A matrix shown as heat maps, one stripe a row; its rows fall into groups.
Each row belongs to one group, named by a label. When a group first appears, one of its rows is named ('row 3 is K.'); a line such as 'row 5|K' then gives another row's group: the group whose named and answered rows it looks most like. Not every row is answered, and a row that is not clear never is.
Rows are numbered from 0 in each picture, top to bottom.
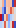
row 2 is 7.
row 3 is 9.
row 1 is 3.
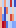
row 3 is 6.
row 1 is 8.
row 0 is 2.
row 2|3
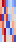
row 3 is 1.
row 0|6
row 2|7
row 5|9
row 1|8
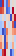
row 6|8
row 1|1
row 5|8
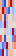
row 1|6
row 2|8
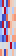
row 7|8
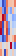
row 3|7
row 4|7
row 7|8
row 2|6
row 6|2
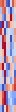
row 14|6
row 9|1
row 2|3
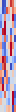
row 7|3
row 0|3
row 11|7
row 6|3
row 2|9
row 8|6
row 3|9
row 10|8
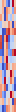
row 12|6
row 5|7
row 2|8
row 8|7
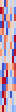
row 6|2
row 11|6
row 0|8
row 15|6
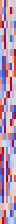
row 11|3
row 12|3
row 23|7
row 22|7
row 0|8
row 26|7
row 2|8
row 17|3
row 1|3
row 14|8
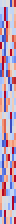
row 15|8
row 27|6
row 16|2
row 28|9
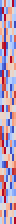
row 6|6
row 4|8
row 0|9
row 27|6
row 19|7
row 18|7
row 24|1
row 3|2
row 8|3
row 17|1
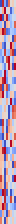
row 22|8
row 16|1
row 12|7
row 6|3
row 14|2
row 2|7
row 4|6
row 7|9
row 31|8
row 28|2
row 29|6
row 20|3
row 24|8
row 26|8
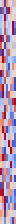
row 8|6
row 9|1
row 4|9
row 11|9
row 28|6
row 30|8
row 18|6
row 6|8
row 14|1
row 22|6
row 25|2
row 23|2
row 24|7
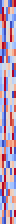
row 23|1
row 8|7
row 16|3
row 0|1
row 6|6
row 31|3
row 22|6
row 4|3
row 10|9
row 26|6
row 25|9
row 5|3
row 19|9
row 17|3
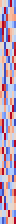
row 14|2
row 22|2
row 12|6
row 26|7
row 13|8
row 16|3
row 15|9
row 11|3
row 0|2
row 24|6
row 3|6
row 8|1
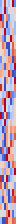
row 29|8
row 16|7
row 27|1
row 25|7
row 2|7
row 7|1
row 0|9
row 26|8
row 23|1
